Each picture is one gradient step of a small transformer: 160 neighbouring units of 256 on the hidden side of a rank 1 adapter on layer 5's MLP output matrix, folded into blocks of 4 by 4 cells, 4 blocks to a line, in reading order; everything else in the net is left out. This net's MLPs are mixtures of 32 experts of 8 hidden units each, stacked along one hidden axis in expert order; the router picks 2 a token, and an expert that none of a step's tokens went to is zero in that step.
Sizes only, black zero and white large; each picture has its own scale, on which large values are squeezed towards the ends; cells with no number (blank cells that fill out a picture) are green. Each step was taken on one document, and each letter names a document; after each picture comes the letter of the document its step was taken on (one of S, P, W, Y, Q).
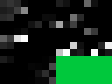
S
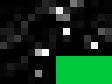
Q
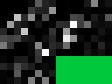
Q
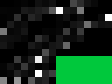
Q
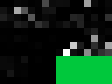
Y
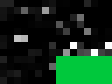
S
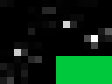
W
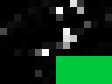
Q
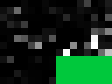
Y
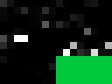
S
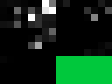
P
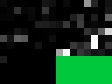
Y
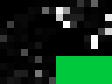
W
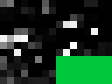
W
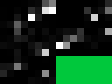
P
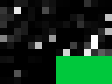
Y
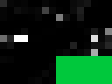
S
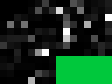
Q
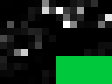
W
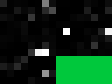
P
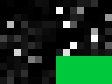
W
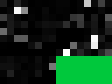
Y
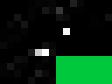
Q
